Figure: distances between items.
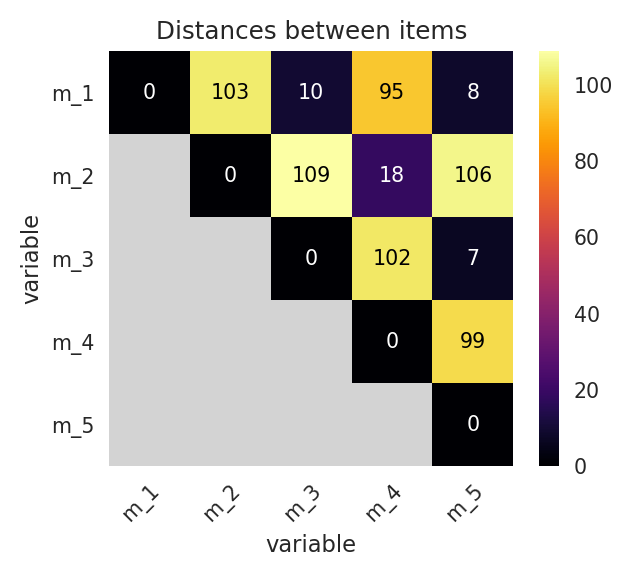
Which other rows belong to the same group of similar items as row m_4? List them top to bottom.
m_2
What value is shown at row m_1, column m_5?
8
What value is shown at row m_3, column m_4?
102
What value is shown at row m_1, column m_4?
95
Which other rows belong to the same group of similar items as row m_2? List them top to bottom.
m_4
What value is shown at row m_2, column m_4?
18
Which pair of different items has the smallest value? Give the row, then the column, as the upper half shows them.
m_3, m_5
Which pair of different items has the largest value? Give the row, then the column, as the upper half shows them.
m_2, m_3
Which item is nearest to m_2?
m_4
